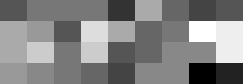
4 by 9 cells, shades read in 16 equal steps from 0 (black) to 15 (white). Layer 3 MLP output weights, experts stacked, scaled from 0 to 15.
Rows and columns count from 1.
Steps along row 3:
up down up down up up same up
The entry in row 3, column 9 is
14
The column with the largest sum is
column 4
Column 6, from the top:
10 6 6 8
